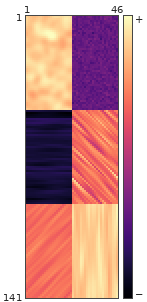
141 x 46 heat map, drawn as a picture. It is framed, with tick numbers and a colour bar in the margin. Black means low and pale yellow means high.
It is made of 3 by 2 panels. Panel 1,1: very high, blotchy, faint in contrast. Panel 1,2: low, fine-grained, faint in contrast. Panel 2,1: very low, streaked across, faint in contrast. Panel 2,2: high, slanting down to the right. Panel 3,1: high, slanting up to the right, faint in contrast. Panel 3,2: very high, streaked downward, faint in contrast.
